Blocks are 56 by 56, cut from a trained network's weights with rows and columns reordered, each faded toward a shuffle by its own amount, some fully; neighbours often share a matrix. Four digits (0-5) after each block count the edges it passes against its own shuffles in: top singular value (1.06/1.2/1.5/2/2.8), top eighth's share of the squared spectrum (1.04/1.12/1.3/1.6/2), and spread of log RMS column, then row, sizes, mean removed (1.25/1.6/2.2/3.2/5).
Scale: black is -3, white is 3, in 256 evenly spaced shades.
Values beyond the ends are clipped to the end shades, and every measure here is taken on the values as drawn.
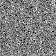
0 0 0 0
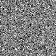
2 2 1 0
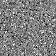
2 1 0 1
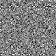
3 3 1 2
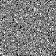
2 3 2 1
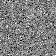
0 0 0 0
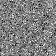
1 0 0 0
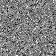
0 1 0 0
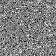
2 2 0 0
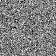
1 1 0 0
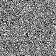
1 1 0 0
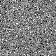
0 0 0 0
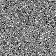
0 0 0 0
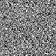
3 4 2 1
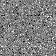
0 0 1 0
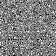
1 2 1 1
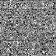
2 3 2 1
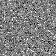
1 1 0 0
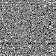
2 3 2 1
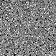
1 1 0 0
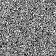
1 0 0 0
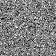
0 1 0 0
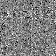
1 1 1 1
